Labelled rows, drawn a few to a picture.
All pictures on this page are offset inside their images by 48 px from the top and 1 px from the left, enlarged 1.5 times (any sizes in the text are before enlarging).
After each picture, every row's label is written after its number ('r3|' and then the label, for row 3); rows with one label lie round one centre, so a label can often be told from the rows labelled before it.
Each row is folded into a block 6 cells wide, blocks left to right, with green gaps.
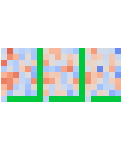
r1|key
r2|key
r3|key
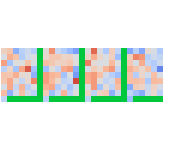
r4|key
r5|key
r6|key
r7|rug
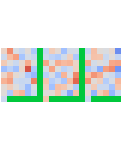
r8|key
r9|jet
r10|key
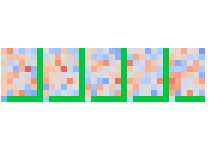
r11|key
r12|rug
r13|jet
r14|key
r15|key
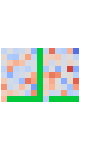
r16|jet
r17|key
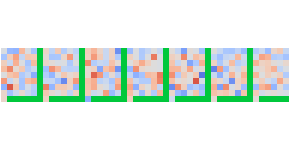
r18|rug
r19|jet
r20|key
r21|jet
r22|rug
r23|jet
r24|rug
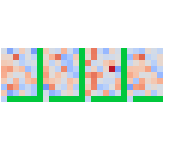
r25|rug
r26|rug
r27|key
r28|rug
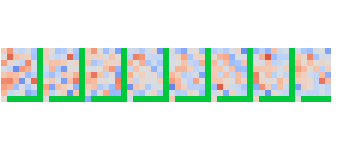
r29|key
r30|jet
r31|key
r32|rug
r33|rug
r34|rug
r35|rug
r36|rug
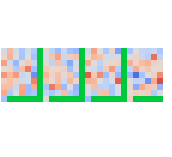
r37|key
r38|rug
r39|key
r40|jet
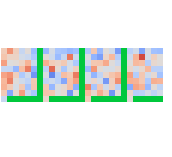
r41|key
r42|jet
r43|jet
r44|rug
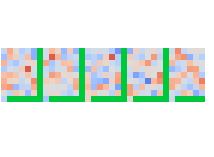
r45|key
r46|key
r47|jet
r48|jet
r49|key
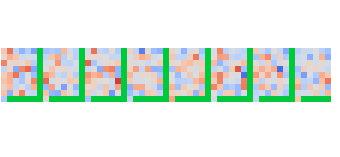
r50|key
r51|rug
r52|key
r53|rug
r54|jet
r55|key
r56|rug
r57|jet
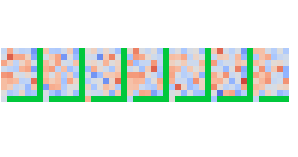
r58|key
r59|rug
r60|jet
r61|key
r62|rug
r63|key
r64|key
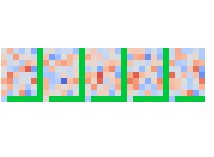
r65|key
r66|jet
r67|key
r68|key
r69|key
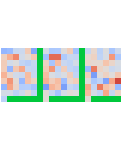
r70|rug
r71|rug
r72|jet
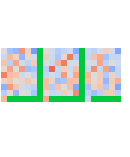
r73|rug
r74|jet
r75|rug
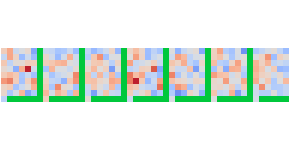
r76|key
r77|jet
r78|rug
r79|key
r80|rug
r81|key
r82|rug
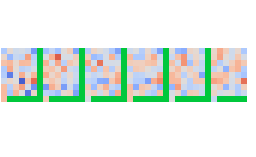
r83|jet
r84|rug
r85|jet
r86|jet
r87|rug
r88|key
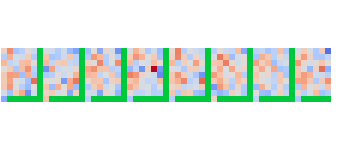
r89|key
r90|jet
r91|rug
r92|key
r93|key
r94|rug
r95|rug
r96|key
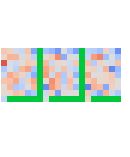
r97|key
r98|rug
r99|rug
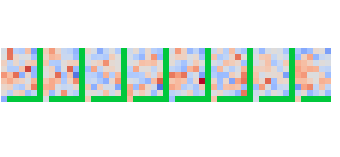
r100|key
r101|key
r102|jet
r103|jet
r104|key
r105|jet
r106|rug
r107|rug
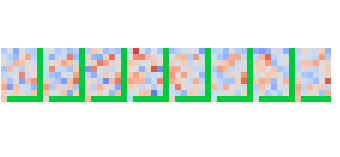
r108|jet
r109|jet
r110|jet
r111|key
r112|rug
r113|jet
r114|rug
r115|jet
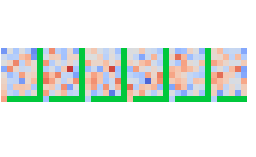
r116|jet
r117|key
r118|key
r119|jet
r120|rug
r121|key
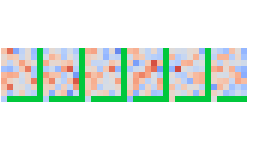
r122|key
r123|key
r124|key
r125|key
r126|jet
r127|rug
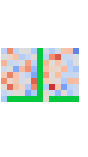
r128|key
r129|rug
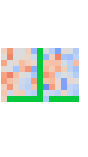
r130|key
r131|rug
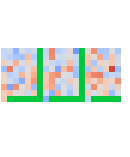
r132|jet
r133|key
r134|key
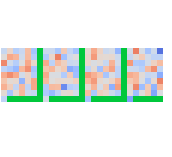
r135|key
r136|rug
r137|key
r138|key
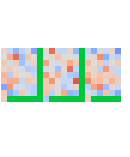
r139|rug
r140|key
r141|rug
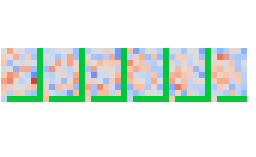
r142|key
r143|jet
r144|jet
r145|rug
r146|rug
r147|rug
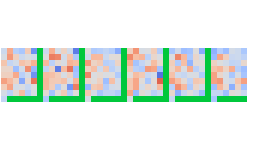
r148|key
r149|key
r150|rug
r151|key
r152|rug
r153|rug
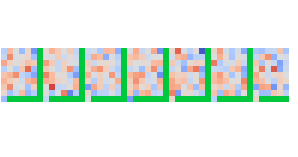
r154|key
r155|key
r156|rug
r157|key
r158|key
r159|key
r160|rug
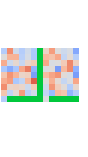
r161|key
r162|key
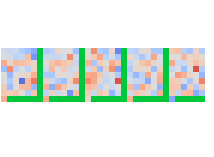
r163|jet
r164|jet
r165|key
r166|jet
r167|key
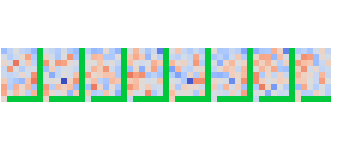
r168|jet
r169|jet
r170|rug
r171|key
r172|jet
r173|jet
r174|rug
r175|rug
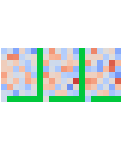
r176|rug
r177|key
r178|key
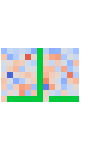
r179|jet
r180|rug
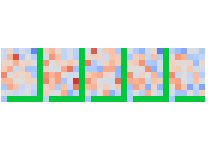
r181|rug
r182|key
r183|key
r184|rug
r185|rug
